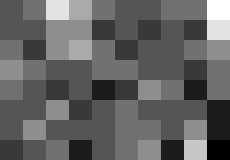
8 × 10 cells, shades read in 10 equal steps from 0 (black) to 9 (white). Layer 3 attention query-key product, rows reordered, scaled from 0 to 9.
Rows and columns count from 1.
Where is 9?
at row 1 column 10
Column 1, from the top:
3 3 4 5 4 3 3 2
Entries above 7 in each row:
2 1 0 0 0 0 0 0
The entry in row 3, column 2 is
2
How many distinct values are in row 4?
4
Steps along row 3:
down up up down down up same up up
